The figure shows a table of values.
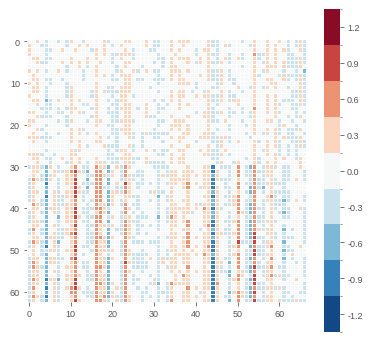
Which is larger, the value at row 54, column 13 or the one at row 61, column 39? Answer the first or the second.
the second
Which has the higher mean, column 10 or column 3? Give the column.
10
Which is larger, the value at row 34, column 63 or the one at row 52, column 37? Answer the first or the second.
the second
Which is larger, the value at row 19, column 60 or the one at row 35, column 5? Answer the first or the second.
the second
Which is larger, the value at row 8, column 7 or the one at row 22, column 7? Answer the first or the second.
the first
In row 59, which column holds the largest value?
11
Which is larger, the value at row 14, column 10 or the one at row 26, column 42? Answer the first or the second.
the first
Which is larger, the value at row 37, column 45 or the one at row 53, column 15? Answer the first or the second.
the first
